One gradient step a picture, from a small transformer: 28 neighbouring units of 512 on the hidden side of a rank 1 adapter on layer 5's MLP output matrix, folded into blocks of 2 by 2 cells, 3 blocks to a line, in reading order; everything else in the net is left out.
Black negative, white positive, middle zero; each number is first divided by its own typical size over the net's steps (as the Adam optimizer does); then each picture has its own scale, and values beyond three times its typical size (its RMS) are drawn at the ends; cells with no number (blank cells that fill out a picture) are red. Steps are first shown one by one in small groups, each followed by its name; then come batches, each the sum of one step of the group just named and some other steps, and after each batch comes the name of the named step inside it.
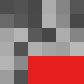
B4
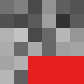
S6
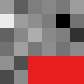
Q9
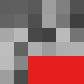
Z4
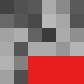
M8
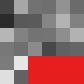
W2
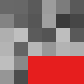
Q9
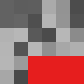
M8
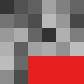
M8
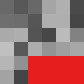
Z4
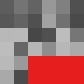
Z4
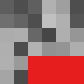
M8
